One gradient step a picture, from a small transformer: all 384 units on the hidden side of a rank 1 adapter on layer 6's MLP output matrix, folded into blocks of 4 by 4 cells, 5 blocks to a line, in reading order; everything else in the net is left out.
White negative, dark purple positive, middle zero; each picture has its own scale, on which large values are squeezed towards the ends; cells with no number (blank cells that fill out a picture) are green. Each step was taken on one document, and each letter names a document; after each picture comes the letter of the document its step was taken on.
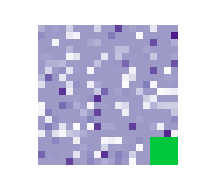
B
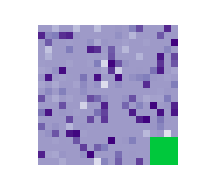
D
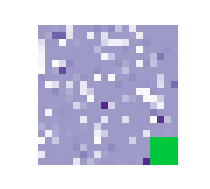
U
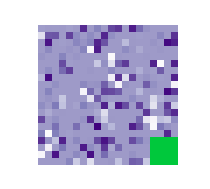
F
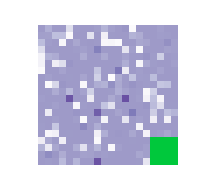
U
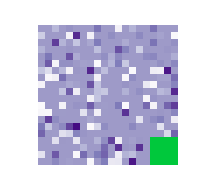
B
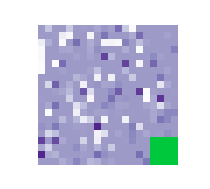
U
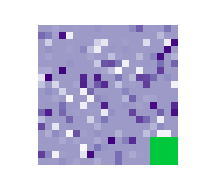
D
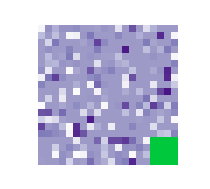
B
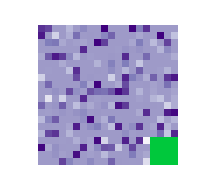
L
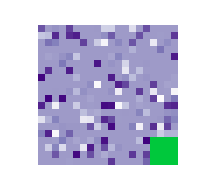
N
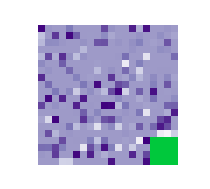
L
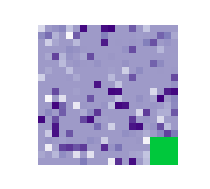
N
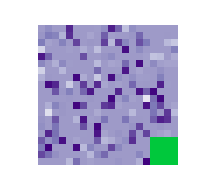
U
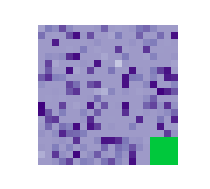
B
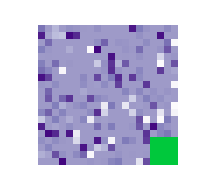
F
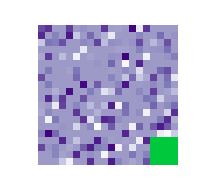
L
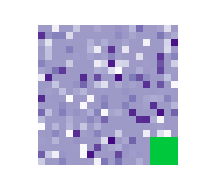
D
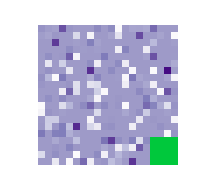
B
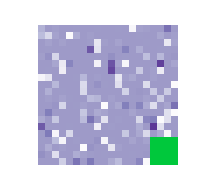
F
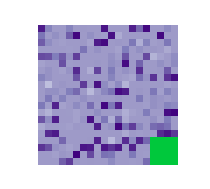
L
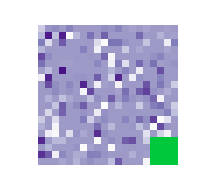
F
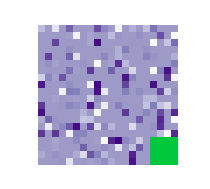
B
